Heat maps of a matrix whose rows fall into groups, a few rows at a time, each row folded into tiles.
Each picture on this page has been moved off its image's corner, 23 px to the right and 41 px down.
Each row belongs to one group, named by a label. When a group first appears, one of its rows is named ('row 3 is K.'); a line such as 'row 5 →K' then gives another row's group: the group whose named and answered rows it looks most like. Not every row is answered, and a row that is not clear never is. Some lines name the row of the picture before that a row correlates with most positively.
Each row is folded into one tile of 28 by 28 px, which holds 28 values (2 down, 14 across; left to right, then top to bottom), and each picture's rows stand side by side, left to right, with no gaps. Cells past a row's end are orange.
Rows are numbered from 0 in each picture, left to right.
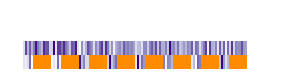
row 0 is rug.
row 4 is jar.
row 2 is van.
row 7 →jar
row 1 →rug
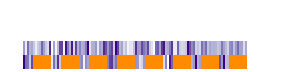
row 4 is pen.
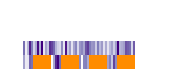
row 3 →van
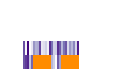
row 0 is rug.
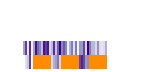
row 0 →rug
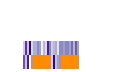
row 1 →jar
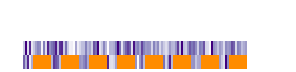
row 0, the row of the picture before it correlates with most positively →0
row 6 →pen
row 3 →van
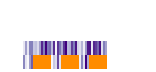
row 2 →jar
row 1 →rug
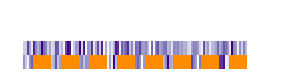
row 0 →van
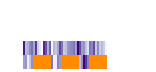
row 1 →van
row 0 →pen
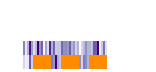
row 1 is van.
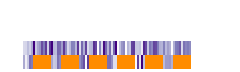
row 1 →pen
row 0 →van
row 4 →jar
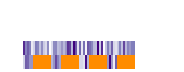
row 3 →jar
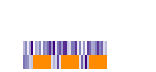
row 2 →jar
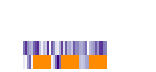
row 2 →rug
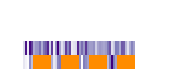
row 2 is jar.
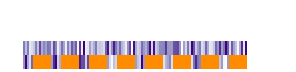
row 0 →jar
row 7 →pen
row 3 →pen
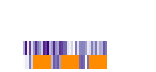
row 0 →rug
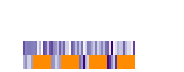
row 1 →pen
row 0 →pen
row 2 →van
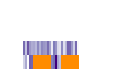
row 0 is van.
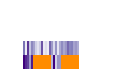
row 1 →jar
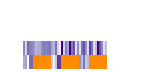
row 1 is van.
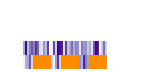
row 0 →rug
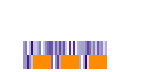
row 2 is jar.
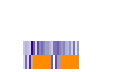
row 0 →jar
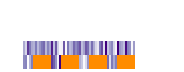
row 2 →pen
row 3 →van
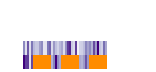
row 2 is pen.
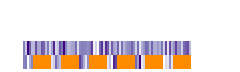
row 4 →van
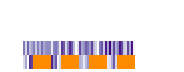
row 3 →rug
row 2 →pen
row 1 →van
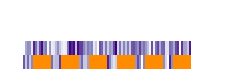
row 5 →pen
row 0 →van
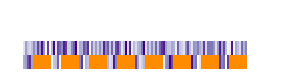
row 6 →van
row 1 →rug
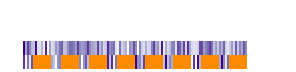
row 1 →van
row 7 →jar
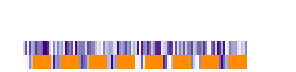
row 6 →pen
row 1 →jar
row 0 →rug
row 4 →rug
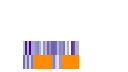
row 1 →pen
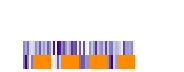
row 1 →rug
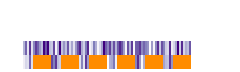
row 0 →rug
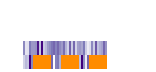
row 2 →jar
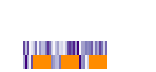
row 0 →jar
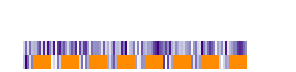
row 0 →jar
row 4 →rug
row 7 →rug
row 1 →rug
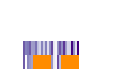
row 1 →pen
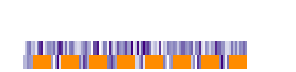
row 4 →rug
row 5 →van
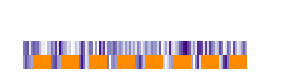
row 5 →rug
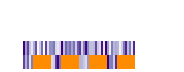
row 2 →pen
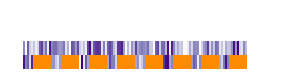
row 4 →pen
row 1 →pen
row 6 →jar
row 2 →jar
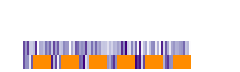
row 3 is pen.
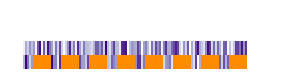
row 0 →jar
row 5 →rug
